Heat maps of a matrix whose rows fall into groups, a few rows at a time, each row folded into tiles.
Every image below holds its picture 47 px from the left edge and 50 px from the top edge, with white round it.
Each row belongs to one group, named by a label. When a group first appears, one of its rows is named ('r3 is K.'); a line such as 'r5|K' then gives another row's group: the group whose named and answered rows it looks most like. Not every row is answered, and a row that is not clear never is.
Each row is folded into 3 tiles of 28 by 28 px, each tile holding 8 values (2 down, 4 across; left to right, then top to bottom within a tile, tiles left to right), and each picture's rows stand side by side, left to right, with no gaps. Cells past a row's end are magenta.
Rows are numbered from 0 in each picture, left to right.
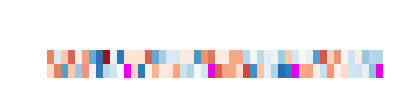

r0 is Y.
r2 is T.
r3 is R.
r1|T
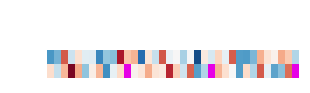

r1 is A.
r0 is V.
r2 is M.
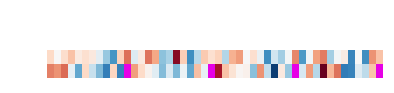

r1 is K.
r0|K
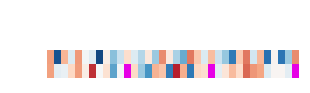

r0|A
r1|V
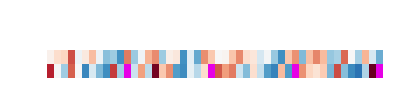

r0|K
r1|Y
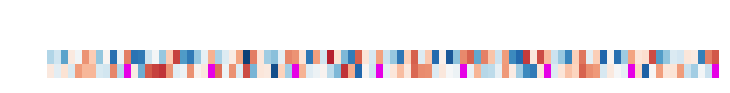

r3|V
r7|T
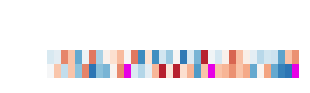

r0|Y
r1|A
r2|T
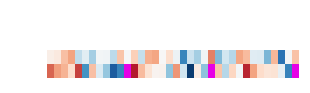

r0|T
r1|K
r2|R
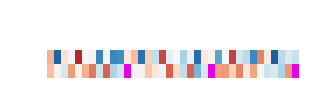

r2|M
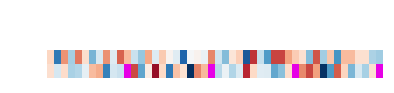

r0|V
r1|V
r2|Y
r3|M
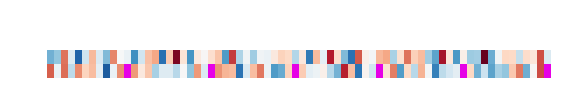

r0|M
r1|K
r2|M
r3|V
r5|V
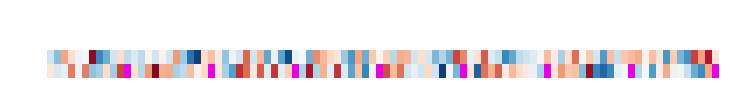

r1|A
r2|A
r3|Y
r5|T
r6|Y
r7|Y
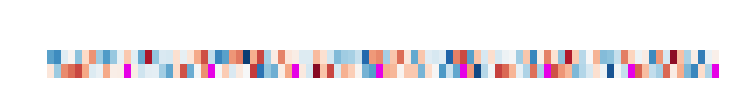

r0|A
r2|Y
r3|T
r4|T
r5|R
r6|K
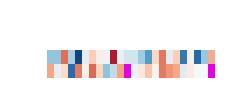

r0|M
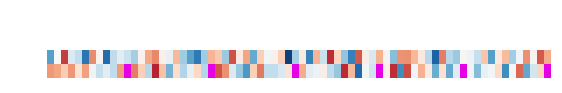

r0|M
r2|M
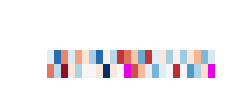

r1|M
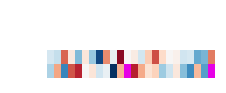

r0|Y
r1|K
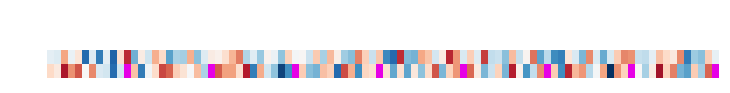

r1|R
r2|T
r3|V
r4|V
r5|M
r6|V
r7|A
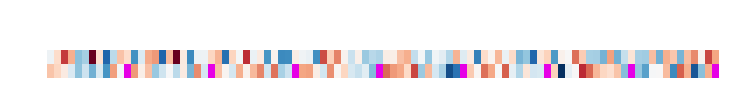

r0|K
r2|A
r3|R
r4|T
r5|A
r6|R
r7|V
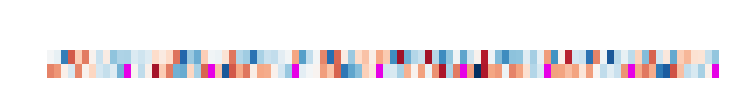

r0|R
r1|A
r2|T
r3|Y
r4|A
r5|T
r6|M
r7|M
